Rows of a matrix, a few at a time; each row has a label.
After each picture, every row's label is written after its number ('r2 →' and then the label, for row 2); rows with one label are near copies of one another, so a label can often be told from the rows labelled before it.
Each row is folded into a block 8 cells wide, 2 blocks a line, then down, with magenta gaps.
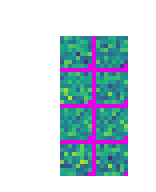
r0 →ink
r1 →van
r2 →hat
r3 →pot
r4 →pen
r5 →pen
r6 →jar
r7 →pot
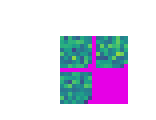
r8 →pot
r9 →jar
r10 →van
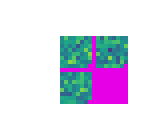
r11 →pen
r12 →pot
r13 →jar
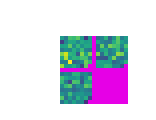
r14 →hat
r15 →jar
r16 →van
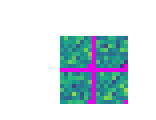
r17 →pen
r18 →van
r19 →pot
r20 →pen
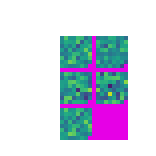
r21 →pen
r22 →van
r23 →ink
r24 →pot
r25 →pen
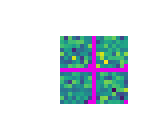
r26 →pot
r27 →hat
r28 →van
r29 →ink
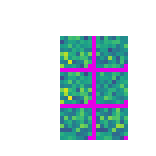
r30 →hat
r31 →pot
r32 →hat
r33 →pen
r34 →jar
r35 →jar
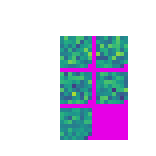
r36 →pen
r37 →jar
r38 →pot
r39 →ink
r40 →van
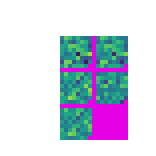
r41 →ink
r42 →ink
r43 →pen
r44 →van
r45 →pen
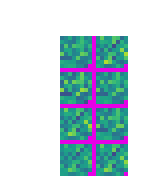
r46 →jar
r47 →pen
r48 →jar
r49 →jar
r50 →pen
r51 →jar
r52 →pen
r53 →pen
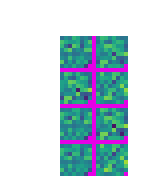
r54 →van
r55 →ink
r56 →ink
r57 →pen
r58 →van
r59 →ink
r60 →van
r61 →pen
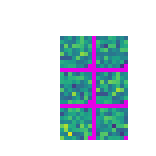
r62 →jar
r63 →van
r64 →pot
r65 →jar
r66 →hat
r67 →ink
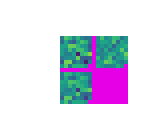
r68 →ink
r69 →pen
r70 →ink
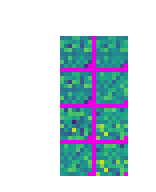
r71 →van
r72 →van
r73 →van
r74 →pen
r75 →pot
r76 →hat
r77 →pen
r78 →hat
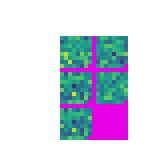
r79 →hat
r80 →ink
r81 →pot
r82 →pen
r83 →pot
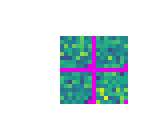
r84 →jar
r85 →pot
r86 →van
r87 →hat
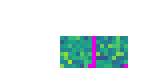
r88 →hat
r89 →jar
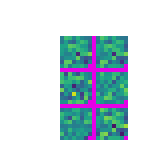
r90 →ink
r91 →ink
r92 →pot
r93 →pen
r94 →van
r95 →ink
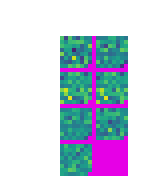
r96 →pot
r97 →van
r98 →hat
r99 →hat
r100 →van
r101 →pot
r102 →pen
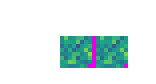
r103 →pen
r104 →pen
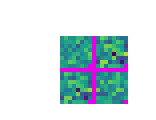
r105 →pen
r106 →ink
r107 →ink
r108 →jar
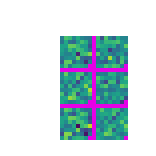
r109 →ink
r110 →pot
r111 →pen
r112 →van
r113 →ink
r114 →pen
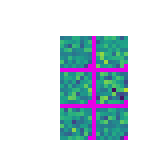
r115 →van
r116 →hat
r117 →pen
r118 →ink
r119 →pot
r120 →van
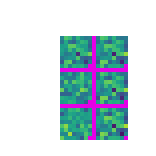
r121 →ink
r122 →ink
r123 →jar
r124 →ink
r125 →hat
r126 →ink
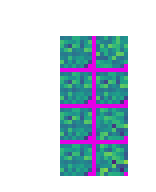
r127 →van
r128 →jar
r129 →van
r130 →van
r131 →van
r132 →ink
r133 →van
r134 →ink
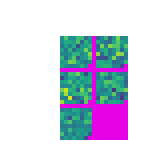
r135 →pen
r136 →jar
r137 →hat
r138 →ink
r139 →van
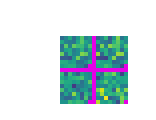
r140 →jar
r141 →jar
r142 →pot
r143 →hat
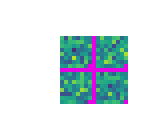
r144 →pot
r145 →pen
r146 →jar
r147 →pot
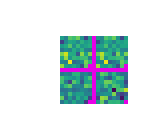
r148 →hat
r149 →hat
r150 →van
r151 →ink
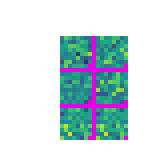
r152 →ink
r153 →pen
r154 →van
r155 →jar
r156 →hat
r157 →hat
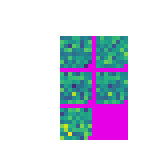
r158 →van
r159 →pen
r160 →pot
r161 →pot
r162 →hat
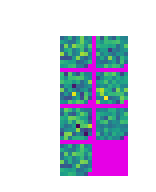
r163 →jar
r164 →pot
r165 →pot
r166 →hat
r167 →ink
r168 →van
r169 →jar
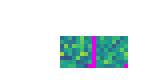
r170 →jar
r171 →pen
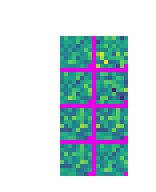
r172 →pen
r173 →hat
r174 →pen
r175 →ink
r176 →jar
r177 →jar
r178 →jar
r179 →pen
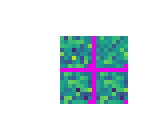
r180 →pot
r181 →pen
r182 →ink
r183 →ink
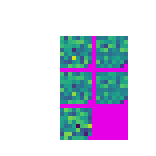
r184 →pot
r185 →van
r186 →pot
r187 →van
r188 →ink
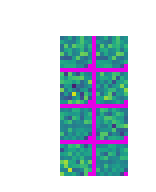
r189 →jar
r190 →jar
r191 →pot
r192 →pen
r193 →van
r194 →ink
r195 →hat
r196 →van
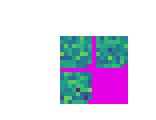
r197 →jar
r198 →pot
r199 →ink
